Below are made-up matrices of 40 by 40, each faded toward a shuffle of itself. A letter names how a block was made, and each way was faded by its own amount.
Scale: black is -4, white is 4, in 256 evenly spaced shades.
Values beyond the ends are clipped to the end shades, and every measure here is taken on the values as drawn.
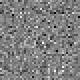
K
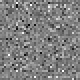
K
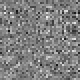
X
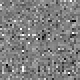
K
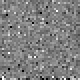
K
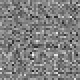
X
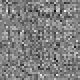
X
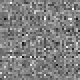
X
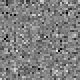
K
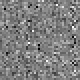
K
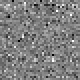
K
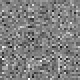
X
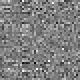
X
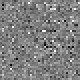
K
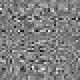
X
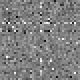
K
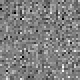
K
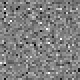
K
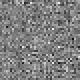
X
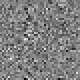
X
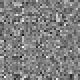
X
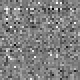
K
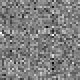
X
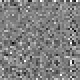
X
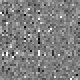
K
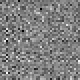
X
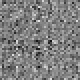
X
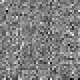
X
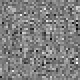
X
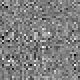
X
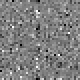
K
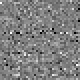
K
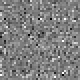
K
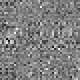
X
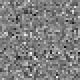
K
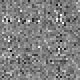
K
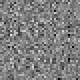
X
